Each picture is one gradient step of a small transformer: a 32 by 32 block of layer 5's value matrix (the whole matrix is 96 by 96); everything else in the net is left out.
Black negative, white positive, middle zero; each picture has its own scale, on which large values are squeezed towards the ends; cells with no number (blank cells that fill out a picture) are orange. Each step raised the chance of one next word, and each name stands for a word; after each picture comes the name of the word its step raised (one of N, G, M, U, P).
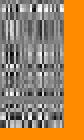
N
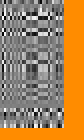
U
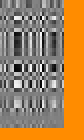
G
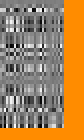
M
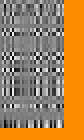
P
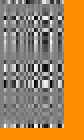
G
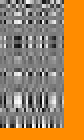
M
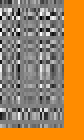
U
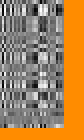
N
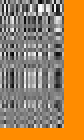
N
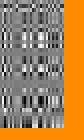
M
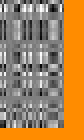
N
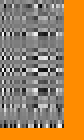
P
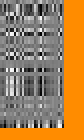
P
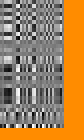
N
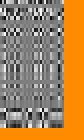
U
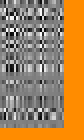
U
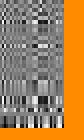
M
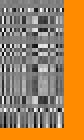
M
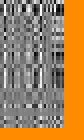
N
